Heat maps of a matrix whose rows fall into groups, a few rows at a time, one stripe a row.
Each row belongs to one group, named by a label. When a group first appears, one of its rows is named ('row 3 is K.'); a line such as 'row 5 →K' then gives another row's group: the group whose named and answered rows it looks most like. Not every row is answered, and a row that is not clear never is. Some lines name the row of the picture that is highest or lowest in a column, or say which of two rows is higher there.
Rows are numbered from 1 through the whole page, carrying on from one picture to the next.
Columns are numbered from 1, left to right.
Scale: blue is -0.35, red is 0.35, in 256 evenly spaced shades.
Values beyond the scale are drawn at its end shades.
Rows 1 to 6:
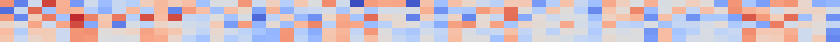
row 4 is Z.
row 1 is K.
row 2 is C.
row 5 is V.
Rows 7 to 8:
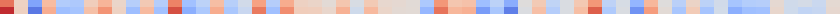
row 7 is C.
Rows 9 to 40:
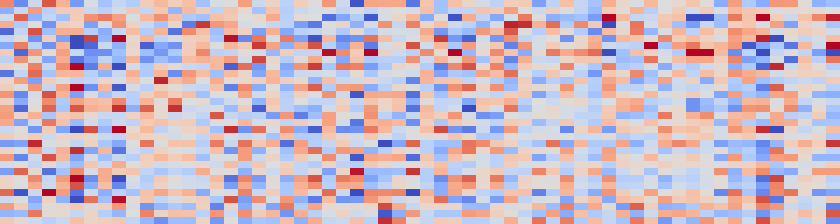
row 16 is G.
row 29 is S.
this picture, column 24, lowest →11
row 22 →K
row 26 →K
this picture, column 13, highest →24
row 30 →Z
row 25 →V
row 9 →K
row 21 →Z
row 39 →S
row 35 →Z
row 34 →Z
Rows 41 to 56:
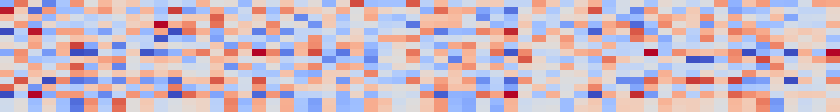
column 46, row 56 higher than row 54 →No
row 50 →Z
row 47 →Z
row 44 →S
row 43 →V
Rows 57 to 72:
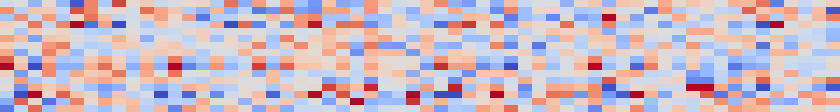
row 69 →G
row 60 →Z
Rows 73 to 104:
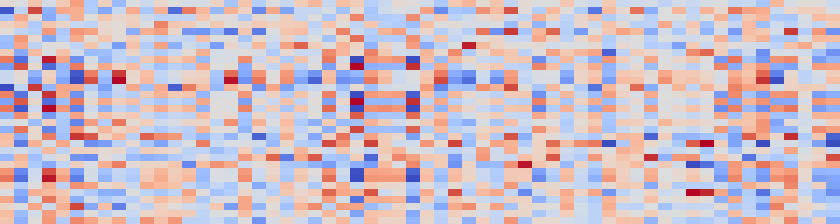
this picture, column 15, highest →93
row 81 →K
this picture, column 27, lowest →95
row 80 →G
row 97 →K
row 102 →Z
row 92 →V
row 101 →K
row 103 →K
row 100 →G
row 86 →K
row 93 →G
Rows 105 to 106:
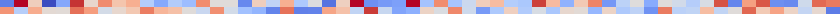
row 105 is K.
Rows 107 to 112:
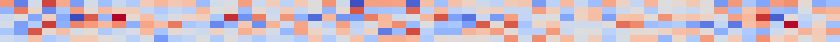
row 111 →S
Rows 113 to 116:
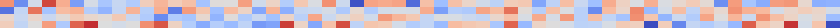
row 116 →V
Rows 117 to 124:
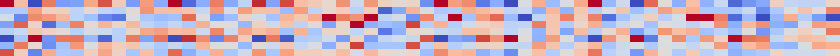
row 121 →S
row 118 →S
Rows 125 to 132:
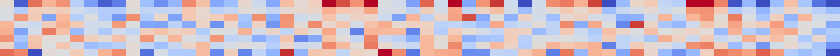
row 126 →G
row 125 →G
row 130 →V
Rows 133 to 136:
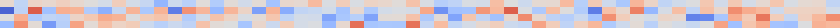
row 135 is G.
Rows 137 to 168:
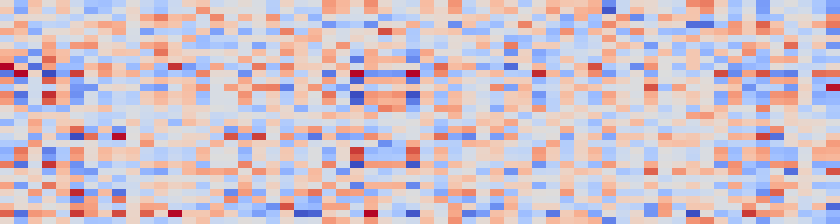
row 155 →Z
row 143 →V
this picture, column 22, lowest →167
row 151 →K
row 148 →K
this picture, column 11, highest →167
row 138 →G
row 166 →V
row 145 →K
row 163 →K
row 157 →S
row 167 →V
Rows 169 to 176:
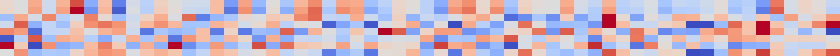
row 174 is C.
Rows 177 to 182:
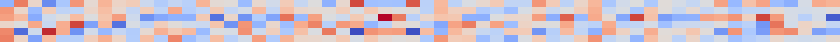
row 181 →K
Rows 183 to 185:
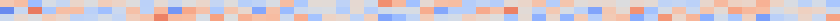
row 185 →S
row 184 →C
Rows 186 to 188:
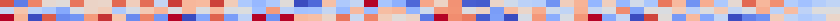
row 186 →V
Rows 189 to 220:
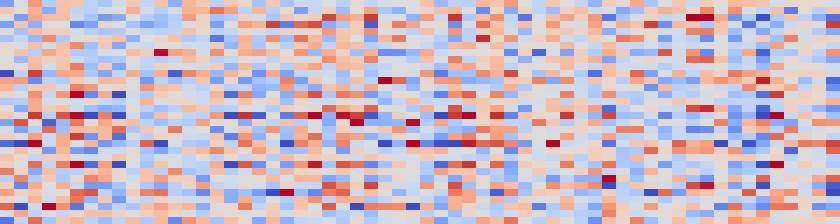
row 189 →C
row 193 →G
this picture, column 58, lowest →200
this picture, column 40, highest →209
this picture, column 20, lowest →216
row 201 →V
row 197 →G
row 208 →Z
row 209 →S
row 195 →Z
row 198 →Z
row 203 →S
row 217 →Z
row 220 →C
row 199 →C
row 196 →S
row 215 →G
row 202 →Z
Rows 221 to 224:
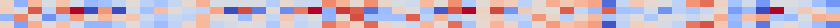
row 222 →Z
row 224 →G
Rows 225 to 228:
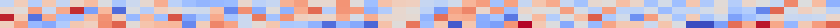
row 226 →Z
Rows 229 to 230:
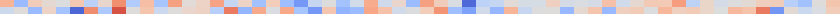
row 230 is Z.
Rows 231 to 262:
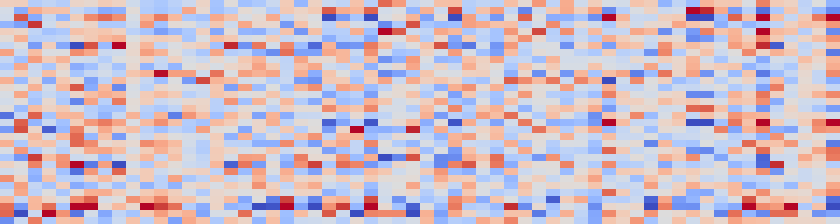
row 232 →G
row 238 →V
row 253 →S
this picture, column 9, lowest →254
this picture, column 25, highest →260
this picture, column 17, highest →237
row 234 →S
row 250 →Z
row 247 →C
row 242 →G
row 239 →S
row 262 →C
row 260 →V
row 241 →S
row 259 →V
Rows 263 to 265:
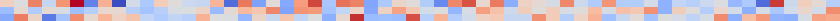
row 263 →Z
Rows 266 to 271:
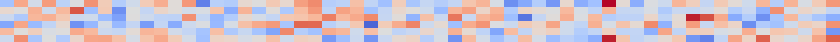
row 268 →G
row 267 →Z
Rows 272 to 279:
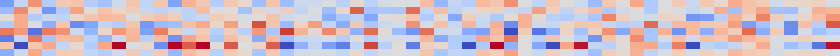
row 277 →C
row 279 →C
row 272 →C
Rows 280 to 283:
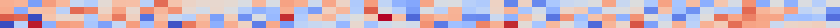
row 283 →C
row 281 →V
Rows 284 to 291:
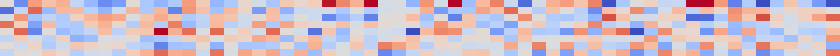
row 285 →C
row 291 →S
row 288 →S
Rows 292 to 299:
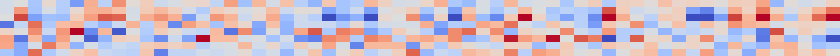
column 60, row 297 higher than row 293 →No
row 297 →G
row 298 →K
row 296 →Z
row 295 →C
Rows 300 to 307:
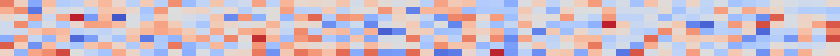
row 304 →S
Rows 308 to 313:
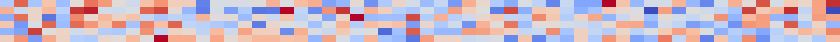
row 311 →V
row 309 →V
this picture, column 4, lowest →310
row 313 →S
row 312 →S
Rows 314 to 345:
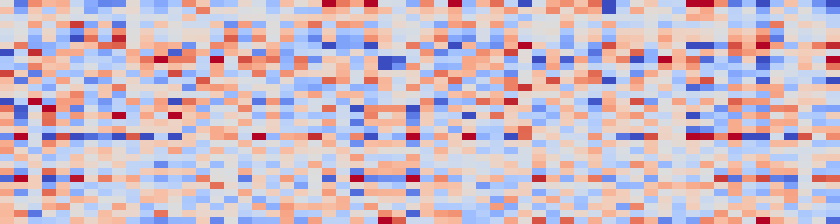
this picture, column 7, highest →319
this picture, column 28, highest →345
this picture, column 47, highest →333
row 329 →K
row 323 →S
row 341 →K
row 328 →C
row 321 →C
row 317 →Z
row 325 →G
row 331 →K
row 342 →V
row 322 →S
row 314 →G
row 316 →G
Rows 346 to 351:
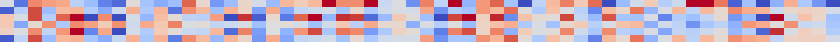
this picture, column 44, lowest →346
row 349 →V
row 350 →Z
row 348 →Z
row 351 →C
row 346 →G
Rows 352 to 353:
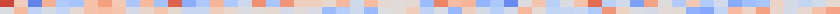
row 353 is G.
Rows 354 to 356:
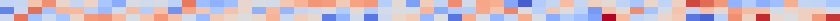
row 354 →G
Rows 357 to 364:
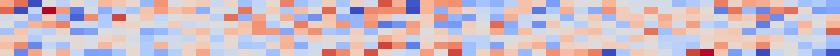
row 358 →K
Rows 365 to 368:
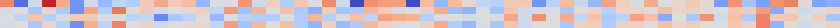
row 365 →K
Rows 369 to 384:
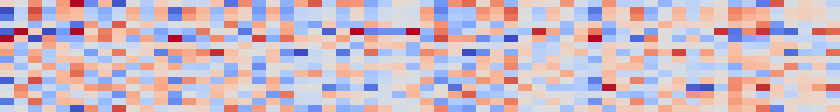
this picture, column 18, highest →369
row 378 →V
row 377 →C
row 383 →C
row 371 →C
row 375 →K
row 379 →Z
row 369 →Z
